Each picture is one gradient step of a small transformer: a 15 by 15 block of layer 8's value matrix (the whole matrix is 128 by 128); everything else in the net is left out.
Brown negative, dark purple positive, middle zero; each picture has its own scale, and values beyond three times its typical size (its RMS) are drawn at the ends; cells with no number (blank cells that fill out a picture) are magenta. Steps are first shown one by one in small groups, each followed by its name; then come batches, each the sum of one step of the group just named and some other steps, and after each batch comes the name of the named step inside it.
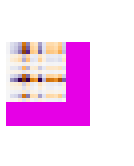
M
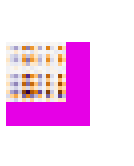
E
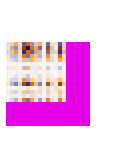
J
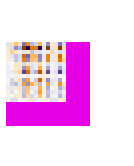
J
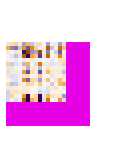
J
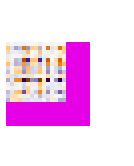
E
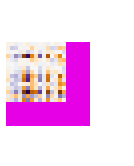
E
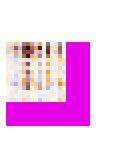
J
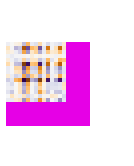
E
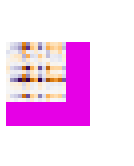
M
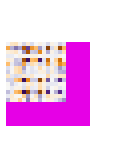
J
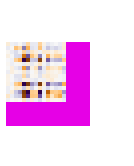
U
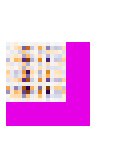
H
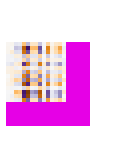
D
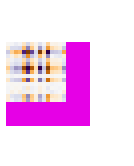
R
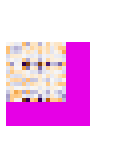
D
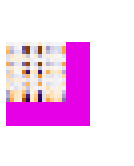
H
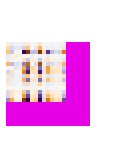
R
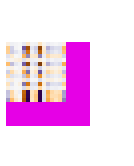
U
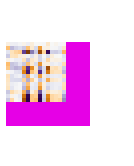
R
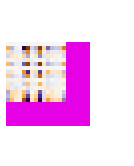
H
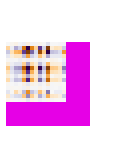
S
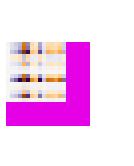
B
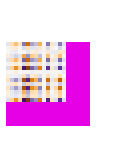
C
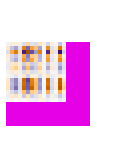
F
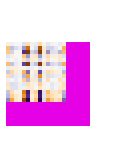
F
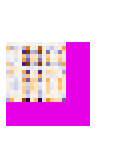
F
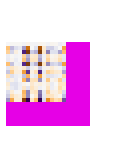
F
